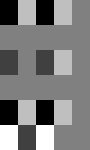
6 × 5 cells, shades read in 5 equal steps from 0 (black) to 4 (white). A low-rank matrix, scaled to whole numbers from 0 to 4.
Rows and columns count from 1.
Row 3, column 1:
1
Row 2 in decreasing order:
2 2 2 2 2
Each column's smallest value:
0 1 0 2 2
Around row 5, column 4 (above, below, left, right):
2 2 0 2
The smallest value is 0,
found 4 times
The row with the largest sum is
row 6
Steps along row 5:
up down up down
